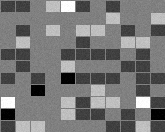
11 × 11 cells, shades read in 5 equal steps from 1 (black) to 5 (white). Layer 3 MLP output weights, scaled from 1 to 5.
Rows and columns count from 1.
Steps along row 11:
up same down same same same down same up down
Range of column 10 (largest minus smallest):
3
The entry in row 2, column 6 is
3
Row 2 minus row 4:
0 -1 0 0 0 1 0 1 -1 -1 1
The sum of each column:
29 31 31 35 35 28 33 31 30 33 28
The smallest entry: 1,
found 4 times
